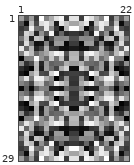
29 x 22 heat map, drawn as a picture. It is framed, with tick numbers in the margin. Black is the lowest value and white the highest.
No seam splits the table. There is no overall slope. On average the colour sits 50% of the way up the scale. It mirrors both left to right and top to bottom.
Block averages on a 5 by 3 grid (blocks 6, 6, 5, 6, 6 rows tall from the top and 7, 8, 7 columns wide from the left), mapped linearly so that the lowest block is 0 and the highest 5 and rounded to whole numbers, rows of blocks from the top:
3 3 3 | 2 2 2 | 5 0 5 | 2 2 2 | 3 3 3
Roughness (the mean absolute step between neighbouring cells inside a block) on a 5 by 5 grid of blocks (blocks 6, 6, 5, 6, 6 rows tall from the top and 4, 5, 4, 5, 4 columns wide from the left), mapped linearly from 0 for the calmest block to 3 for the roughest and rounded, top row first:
3 3 2 3 3 | 2 2 1 2 2 | 2 3 0 3 2 | 2 2 1 2 2 | 3 3 2 3 3
